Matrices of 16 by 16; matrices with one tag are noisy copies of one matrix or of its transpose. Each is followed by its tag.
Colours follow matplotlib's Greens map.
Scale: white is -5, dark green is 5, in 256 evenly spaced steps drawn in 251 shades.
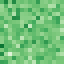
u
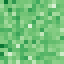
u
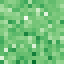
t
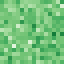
t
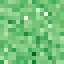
t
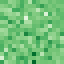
t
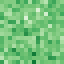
t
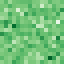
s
